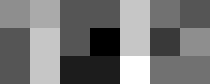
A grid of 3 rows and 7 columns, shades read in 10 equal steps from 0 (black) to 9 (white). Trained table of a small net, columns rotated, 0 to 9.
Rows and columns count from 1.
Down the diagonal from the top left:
5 7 1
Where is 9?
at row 3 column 5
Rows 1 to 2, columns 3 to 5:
3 3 7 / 3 0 7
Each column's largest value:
5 7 3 3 9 4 5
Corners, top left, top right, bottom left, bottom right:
5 3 3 4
